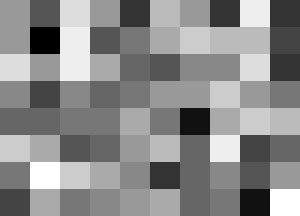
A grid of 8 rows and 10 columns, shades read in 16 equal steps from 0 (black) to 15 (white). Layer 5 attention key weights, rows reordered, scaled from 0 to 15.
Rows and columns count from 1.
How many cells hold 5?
5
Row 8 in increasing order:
1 4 6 7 7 8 9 10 10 15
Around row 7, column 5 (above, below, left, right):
9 9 10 3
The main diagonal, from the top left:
9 0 14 6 10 11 6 7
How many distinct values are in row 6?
8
